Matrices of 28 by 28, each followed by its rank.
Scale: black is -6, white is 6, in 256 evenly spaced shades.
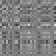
two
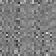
five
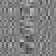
three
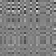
two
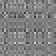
two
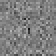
five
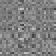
three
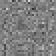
five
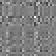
three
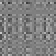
two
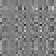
three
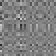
two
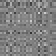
two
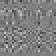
three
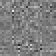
five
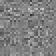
five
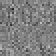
five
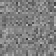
five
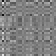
two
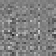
three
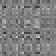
three
